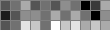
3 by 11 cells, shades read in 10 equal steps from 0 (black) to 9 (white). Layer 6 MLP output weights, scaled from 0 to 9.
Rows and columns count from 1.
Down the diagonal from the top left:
3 3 8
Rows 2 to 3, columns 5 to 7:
4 6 4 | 4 9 7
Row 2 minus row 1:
-2 -1 -1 2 0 3 -1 2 4 -2 -1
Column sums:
7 11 19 15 12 18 16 18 10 9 17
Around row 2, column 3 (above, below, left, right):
6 8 3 5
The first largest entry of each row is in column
3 6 6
